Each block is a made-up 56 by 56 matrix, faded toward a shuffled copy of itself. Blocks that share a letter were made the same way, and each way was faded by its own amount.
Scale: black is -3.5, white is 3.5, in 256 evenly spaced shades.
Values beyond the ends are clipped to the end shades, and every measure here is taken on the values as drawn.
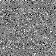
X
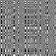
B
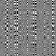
B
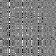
B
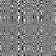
B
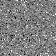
X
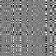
B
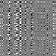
B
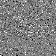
X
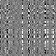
B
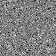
X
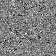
X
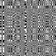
B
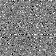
X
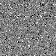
X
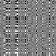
B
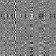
B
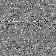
X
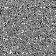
X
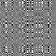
B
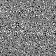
X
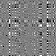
B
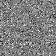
X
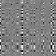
B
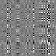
B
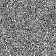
X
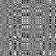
B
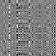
B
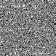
X
